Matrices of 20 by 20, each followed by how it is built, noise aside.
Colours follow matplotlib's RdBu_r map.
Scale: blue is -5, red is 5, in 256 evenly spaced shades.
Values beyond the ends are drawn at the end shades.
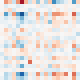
low rank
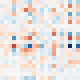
low rank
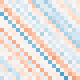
Toeplitz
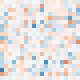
low rank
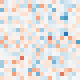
low rank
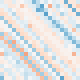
Toeplitz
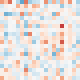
low rank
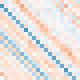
Toeplitz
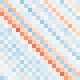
Toeplitz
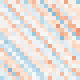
Toeplitz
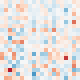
low rank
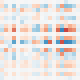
low rank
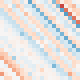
Toeplitz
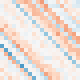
Toeplitz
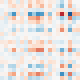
low rank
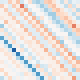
Toeplitz
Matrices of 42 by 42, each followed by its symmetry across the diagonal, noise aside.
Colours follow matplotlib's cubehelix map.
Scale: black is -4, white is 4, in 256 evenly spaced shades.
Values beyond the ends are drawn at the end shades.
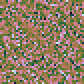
antisymmetric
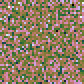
neither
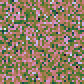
neither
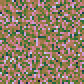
antisymmetric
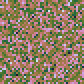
symmetric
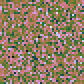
antisymmetric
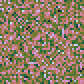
symmetric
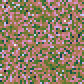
neither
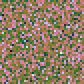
neither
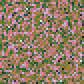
symmetric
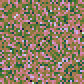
symmetric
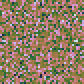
antisymmetric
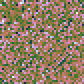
symmetric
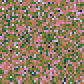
neither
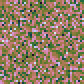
antisymmetric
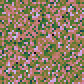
symmetric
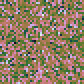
antisymmetric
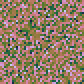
symmetric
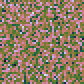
neither
